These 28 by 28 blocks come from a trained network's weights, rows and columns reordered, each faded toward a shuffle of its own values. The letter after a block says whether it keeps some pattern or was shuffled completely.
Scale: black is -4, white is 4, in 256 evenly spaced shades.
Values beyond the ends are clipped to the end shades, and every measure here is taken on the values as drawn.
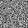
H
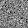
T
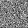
T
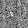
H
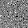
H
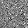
T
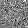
T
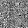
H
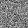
H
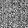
H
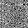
H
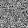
T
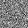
T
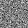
T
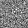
T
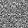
H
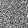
T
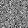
H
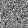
T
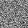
H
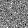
T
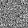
H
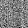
H
